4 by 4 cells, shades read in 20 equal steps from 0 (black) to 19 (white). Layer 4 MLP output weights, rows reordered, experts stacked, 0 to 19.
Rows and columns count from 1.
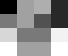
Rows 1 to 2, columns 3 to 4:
13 3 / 6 3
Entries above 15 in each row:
0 0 2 2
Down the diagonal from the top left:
0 12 9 19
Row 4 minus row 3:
3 3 3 1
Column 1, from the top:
0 9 16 19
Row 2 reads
9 12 6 3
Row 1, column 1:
0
